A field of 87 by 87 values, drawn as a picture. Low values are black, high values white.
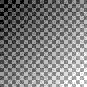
No single row or column stands out from its neighbours. The bottom right is the ninth with the highest average. The halves do not mirror each other. A checkerboard runs through the table. The top left is the ninth with the lowest average. Values rise toward the bottom right.
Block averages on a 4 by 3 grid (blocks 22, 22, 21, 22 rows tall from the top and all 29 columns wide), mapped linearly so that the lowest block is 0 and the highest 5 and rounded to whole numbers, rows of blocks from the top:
0 1 2 / 1 2 3 / 2 3 4 / 3 4 5
